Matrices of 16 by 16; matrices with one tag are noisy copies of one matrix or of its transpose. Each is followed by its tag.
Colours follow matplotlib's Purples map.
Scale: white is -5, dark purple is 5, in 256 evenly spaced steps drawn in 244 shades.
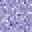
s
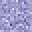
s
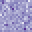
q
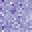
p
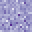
s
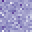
p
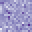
q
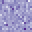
q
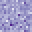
s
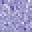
q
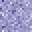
p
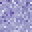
p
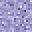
s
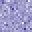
q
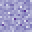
s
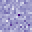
s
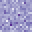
s
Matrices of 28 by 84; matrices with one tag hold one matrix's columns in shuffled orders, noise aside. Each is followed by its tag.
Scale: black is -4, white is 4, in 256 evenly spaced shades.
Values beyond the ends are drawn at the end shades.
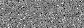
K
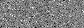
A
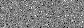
A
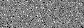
A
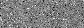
K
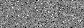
A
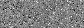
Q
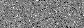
A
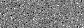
K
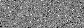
A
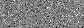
A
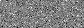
A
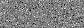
Q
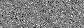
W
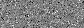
W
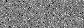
K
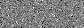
A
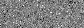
W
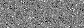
Q
